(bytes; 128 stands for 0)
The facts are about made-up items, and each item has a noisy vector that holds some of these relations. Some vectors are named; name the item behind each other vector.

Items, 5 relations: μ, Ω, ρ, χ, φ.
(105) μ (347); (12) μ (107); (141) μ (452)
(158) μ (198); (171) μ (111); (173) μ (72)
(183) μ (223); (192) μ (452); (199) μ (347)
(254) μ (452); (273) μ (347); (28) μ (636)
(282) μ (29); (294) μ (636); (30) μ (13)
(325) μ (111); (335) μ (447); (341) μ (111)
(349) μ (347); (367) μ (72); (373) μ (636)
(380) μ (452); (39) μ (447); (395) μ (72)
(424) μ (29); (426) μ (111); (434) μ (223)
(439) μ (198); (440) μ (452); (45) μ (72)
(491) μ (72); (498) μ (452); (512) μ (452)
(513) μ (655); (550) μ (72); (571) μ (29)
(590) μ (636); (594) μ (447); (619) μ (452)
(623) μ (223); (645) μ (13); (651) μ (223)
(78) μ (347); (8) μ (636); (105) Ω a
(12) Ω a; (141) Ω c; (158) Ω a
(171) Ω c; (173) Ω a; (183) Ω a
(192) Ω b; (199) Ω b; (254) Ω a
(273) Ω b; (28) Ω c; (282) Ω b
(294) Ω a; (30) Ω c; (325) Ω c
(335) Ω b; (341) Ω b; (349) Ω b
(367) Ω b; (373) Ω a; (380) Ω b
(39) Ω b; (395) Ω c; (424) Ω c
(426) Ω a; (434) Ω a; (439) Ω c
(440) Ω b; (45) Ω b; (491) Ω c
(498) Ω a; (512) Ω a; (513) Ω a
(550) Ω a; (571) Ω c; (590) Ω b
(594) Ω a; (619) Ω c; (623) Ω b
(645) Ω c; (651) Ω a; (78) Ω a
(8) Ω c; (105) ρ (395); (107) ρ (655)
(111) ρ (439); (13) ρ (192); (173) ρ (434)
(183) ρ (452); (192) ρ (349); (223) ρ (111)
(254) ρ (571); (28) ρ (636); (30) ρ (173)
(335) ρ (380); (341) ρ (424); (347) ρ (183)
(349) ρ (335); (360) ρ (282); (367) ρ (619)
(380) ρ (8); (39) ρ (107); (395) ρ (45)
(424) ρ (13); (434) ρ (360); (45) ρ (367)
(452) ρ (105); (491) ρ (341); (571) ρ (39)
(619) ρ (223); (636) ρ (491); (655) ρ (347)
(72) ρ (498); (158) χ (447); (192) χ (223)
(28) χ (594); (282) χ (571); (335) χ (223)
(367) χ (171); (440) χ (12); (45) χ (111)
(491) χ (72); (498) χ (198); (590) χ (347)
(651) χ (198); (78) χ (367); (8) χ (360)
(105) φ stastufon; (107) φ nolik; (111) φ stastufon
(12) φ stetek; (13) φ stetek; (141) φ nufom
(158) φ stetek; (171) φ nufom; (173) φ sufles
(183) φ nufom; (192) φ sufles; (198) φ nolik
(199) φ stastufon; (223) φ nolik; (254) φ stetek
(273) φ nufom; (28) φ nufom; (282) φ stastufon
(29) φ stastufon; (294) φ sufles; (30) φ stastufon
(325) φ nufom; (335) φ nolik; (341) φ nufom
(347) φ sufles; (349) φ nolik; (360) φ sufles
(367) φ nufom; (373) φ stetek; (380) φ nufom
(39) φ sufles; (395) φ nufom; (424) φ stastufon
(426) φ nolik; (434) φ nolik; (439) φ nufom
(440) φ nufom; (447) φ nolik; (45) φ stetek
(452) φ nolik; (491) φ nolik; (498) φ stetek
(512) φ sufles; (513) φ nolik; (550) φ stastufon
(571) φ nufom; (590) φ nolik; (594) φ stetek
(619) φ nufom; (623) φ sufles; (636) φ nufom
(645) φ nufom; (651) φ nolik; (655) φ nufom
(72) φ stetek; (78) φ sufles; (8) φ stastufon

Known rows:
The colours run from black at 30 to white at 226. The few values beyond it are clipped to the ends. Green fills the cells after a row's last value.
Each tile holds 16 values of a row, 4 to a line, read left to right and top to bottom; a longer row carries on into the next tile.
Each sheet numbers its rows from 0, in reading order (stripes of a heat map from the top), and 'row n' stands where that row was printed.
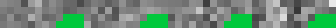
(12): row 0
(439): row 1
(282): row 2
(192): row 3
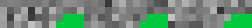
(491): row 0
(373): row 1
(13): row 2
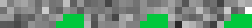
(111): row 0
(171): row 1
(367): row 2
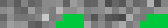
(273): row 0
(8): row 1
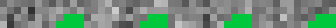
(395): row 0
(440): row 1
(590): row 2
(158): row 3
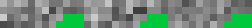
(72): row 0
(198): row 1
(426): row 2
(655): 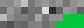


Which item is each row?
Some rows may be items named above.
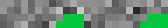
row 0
(45)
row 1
(347)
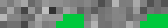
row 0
(636)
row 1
(434)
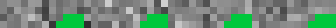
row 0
(512)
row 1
(223)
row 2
(590)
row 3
(439)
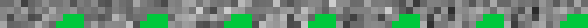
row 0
(424)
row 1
(294)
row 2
(380)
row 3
(335)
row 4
(550)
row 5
(395)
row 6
(395)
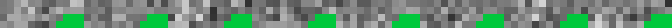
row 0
(440)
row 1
(183)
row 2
(498)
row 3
(78)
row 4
(28)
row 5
(30)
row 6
(254)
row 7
(651)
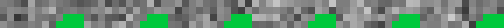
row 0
(105)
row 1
(8)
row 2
(173)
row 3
(452)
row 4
(440)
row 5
(512)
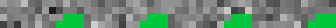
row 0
(360)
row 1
(349)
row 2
(45)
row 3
(294)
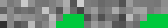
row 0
(223)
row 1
(199)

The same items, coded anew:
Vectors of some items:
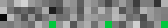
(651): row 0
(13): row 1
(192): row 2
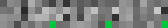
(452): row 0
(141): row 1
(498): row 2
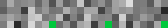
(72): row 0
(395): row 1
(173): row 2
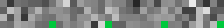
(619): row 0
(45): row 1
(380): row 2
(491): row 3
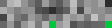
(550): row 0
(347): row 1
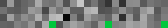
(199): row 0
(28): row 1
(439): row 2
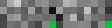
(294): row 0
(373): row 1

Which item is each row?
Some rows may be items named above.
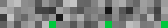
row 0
(550)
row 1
(78)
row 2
(282)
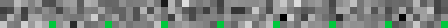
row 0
(223)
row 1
(360)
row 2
(636)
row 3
(183)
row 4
(335)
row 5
(434)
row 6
(158)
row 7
(8)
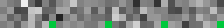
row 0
(491)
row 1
(158)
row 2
(192)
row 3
(198)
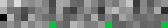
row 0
(434)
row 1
(282)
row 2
(512)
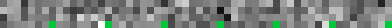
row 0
(254)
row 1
(367)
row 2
(655)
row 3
(294)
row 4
(105)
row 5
(45)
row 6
(440)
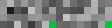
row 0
(590)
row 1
(349)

